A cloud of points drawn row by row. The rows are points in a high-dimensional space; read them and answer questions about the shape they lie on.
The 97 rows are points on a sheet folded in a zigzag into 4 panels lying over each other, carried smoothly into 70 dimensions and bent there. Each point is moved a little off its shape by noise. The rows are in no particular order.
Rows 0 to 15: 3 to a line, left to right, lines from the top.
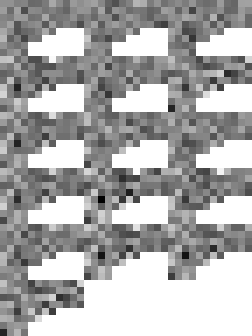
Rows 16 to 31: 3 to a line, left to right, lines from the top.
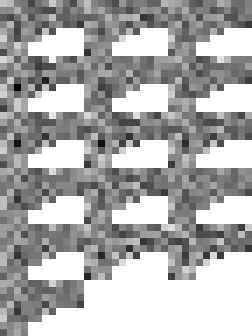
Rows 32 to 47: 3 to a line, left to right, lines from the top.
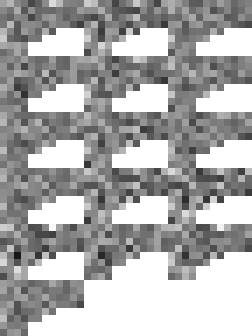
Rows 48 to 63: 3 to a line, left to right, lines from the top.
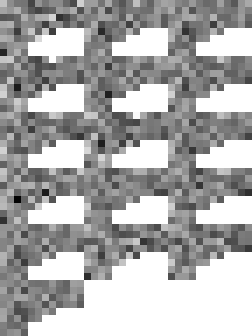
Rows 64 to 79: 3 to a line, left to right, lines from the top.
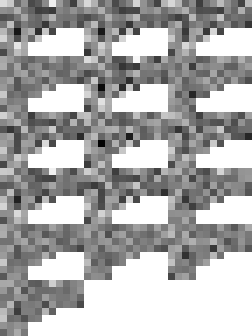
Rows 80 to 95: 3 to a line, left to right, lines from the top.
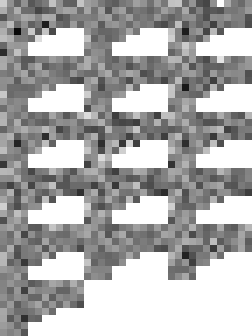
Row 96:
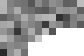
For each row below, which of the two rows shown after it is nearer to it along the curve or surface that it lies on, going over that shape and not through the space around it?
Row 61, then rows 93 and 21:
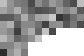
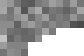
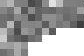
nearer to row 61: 93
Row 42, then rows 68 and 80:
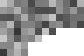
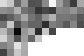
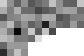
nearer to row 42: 68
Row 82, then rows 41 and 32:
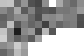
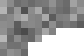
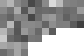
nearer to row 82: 32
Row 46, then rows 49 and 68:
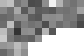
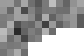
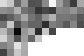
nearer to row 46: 68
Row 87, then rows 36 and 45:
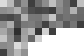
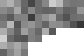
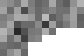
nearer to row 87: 36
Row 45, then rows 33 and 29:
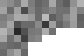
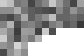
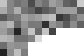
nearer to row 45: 29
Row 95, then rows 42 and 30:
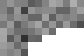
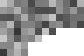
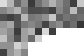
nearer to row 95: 42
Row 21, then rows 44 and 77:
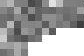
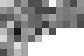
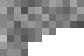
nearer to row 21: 44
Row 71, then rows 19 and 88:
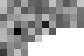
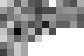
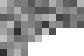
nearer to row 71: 88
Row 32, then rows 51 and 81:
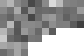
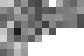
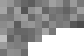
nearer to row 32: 51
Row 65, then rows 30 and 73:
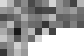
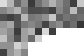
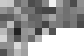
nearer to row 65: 30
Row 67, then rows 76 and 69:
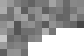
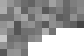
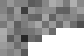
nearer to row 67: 76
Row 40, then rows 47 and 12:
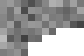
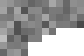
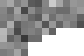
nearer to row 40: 12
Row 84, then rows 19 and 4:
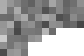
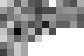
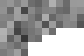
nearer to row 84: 4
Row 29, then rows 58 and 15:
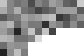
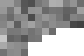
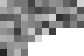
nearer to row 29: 15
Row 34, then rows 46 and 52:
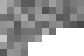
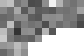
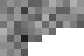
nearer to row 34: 52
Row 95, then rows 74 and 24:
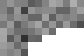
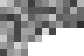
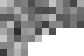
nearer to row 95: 24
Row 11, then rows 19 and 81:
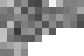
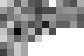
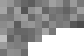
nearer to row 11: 19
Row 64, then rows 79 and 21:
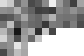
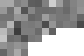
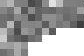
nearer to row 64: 21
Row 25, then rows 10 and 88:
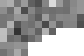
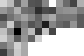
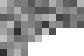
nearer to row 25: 10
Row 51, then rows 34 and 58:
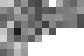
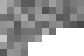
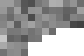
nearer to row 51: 58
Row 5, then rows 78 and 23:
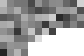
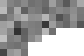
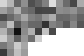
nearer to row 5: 78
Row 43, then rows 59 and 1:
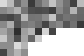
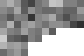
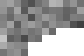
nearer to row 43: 59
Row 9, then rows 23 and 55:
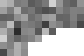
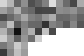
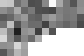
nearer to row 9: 23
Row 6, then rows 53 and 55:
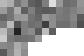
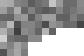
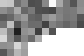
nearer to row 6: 53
